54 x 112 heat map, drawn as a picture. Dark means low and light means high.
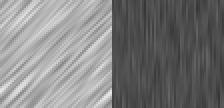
The table splits into one row of 2 panels. Panel 1,1: high, slanting up to the right. Panel 1,2: low, streaked downward, faint in contrast.
